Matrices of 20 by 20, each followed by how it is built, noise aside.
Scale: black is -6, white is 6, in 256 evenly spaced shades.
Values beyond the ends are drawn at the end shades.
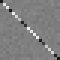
diagonal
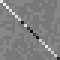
diagonal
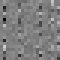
uneven columns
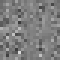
uneven columns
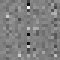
uneven columns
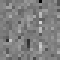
uneven columns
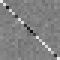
diagonal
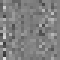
uneven columns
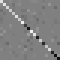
diagonal
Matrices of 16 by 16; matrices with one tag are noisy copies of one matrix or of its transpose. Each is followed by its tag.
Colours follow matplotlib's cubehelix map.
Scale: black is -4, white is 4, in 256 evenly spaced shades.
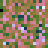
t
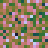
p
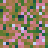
t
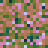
t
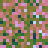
p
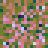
t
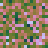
t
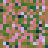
t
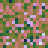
t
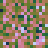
t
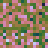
p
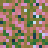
p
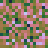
t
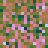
t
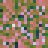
t
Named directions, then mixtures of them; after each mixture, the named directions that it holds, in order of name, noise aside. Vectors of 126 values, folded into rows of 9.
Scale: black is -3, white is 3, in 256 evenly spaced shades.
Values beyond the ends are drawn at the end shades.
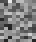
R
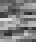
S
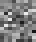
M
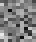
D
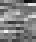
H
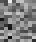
R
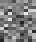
M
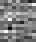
H, M, R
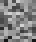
R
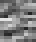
S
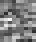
M, S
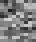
D, R, S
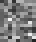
M, R, S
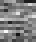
H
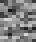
D, R, S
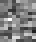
M, R, S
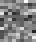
H, M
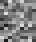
M, R
